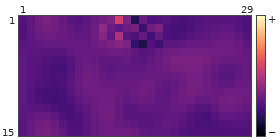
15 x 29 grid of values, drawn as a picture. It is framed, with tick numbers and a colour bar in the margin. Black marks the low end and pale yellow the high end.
Average level on the scale: 30%. Grain: blotchy. Odd patch: rougher, in the top middle. Slope: none.
